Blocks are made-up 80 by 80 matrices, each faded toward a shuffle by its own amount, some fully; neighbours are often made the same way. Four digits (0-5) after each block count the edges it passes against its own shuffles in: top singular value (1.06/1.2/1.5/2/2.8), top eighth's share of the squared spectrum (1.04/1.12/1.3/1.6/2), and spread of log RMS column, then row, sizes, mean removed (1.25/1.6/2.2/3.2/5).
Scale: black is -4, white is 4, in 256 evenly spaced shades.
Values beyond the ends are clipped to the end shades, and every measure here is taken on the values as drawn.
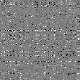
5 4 2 2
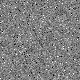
0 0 0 0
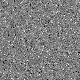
0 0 0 0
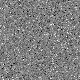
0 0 0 0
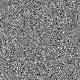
0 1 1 0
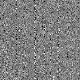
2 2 3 0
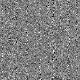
1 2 3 0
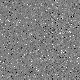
2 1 0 0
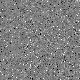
3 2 0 0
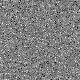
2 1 0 0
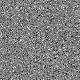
3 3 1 1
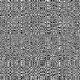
5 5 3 3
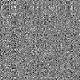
4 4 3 2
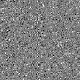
4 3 2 1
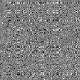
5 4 3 3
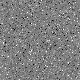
0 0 0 0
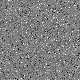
0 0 0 0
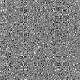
4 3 2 2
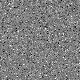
2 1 0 0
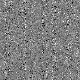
1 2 3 0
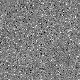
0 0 1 0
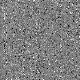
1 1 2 0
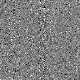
1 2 3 0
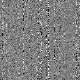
2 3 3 0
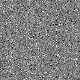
1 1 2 0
